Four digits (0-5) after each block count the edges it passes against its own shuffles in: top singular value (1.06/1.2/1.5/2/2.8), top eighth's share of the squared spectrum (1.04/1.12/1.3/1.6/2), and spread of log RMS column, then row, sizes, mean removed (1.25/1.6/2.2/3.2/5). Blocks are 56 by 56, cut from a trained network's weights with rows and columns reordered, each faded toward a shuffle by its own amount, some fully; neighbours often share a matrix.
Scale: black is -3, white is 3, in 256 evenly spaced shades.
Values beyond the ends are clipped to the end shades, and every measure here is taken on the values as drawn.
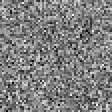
0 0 0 0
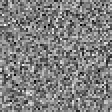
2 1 0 0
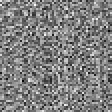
4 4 2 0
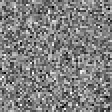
1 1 0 0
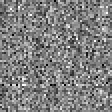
2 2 0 1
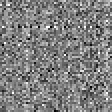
3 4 1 1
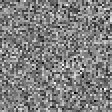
0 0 0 0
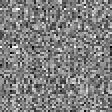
3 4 1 1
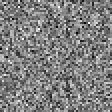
0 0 0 0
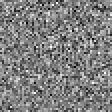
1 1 0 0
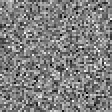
0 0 0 0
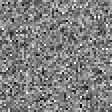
0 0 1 0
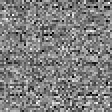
3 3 0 2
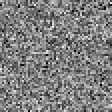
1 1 0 0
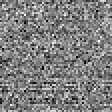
3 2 0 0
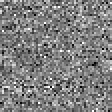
3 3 0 2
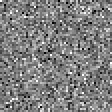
1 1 0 0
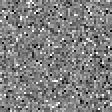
0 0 0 0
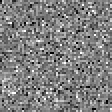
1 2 0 1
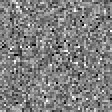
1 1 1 0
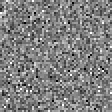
1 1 0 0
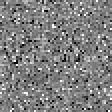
2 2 0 0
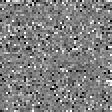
3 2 0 2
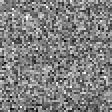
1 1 0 0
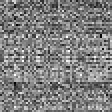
4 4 2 2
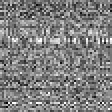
4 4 0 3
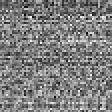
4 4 1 2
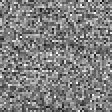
2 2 0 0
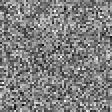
0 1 0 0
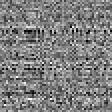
4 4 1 3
